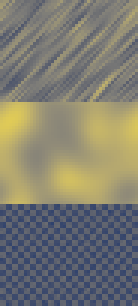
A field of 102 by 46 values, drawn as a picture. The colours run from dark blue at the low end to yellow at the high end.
The table splits into 3 rows of 1 panel. Panel 1,1: middling, slanting up to the right. Panel 2,1: high, smooth. Panel 3,1: low, checkered.
